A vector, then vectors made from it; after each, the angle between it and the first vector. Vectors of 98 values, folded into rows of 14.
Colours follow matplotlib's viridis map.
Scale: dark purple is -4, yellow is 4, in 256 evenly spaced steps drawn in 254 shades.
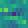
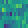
partly aligned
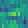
nearly opposite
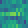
nearly opposite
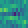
nearly parallel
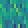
orthogonal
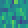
partly opposed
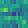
nearly parallel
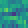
nearly parallel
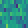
partly opposed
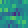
nearly parallel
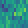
partly opposed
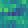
nearly parallel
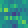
nearly parallel
